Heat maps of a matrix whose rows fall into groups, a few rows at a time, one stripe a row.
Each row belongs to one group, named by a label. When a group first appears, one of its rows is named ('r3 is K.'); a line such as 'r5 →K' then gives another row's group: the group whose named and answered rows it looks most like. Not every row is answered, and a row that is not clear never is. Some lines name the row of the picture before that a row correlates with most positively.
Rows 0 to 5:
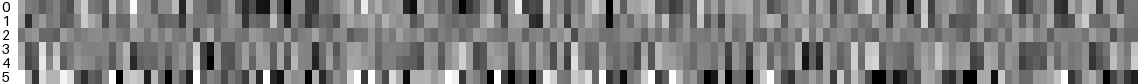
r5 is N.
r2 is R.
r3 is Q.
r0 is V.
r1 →V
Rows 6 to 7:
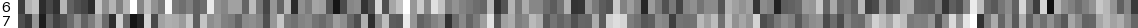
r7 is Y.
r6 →R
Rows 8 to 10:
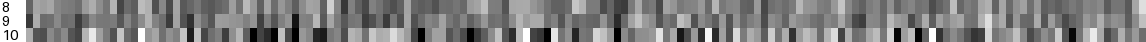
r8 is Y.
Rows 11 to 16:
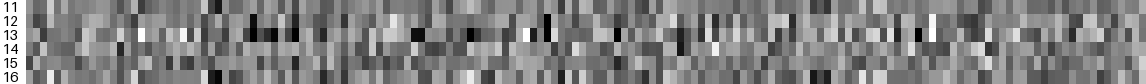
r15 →Y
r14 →Y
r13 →V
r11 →Q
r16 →Q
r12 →V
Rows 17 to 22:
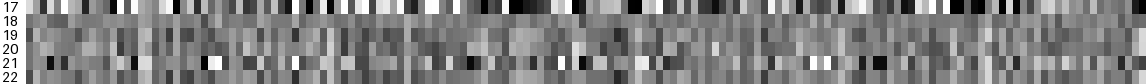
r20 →Y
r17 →N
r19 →Y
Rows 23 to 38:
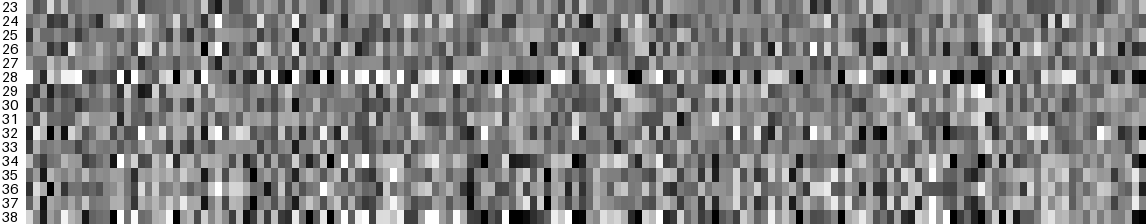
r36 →R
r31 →Y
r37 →V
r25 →Y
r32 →R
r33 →Y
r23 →Q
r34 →N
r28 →N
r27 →Q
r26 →R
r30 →Y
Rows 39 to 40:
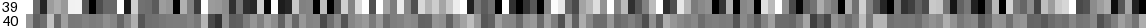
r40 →Q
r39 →N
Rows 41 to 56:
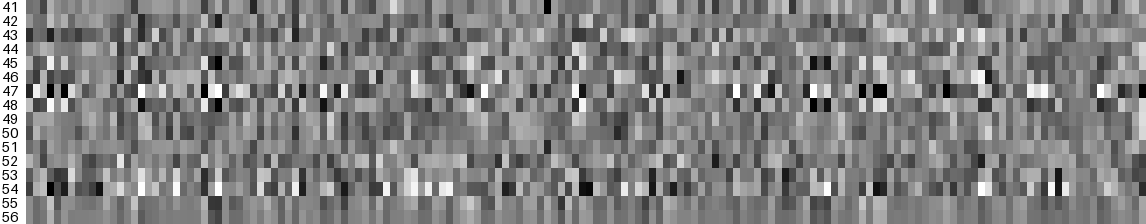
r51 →V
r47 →R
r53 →R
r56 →Q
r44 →Y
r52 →N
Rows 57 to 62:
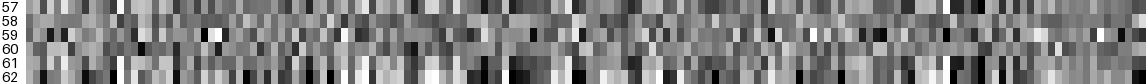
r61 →N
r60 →Q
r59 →R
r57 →N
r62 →N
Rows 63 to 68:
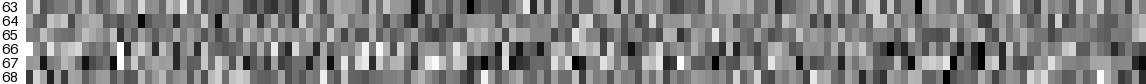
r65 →Y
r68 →R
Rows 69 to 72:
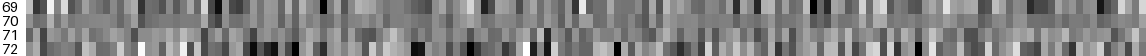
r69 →Q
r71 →V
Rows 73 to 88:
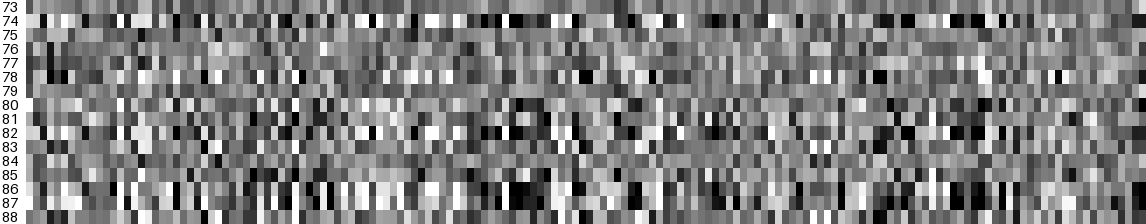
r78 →R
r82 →N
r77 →Y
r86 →N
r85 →V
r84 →Q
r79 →Y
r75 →Q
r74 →N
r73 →Y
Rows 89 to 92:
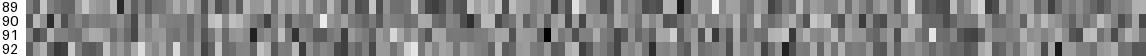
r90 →R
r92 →R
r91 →V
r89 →Y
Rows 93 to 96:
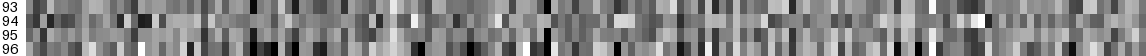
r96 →V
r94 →Y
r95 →V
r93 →V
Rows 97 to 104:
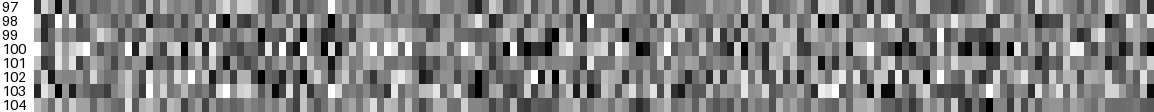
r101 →Q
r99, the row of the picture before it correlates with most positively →93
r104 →N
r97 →R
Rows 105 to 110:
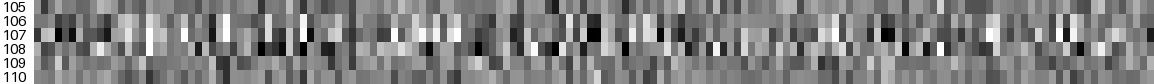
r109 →Q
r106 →R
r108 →V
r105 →V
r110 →Q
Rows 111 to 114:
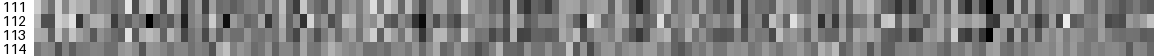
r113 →N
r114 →R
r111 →N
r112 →Q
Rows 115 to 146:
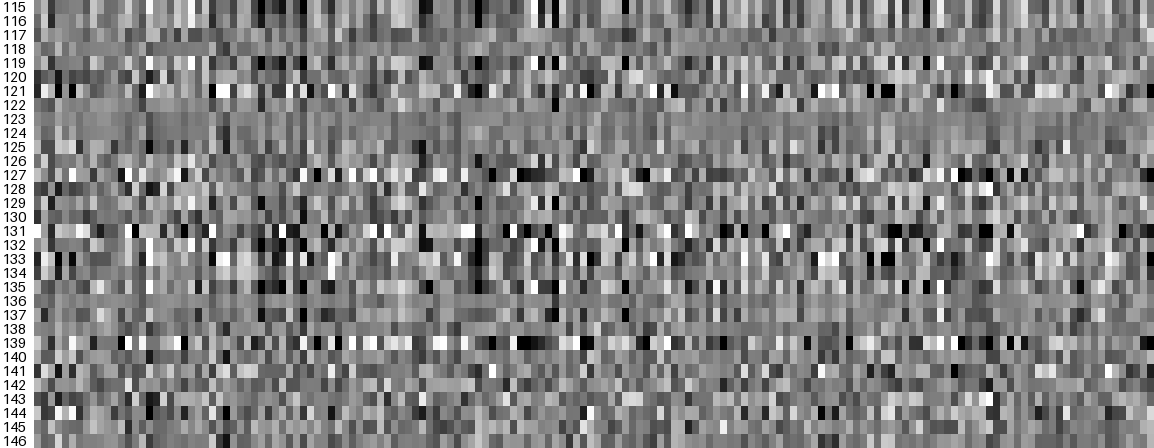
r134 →R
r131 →N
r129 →V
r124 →Q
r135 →V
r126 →V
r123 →Q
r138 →Q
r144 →Q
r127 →N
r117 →Y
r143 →Y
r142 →N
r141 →R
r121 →R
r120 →Y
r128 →Y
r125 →Q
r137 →V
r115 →V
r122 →V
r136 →V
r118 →Q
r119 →V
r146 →Q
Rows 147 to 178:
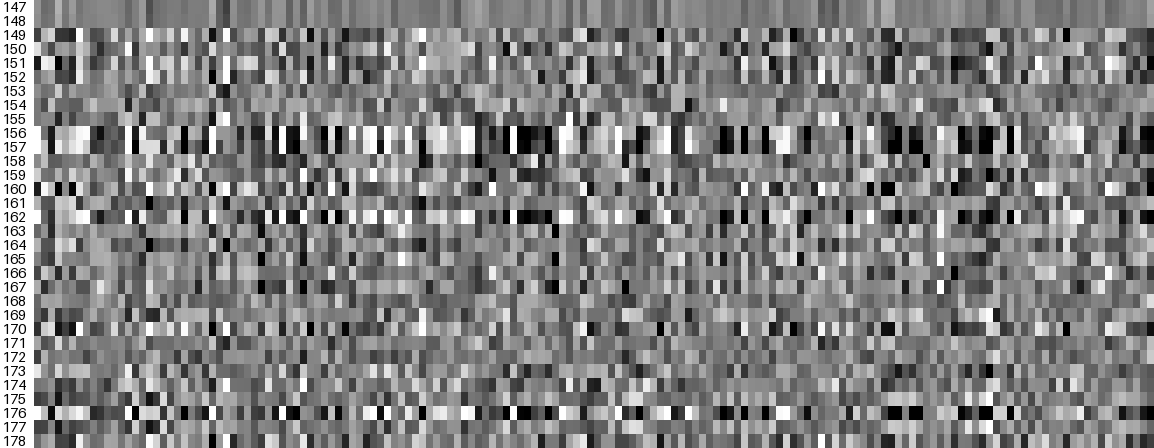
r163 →V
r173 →N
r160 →R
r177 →Y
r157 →N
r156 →N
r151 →R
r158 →V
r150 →N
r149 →R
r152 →R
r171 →Q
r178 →R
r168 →Y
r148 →Q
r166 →R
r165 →V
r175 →Y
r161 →Q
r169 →Y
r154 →Y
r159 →N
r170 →R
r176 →N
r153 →Q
